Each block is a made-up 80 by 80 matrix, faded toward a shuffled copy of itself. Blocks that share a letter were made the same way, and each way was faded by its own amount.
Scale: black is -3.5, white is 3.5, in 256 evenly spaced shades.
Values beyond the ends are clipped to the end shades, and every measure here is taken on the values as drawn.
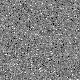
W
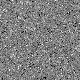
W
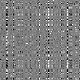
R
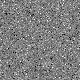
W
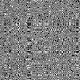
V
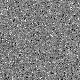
W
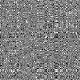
V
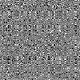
V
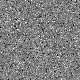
W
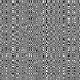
R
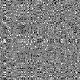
V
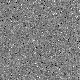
W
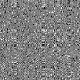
V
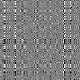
R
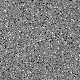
W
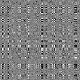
R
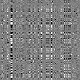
R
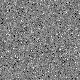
W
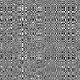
R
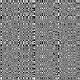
R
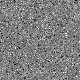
W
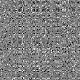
V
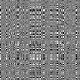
R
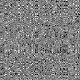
V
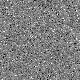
W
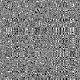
V
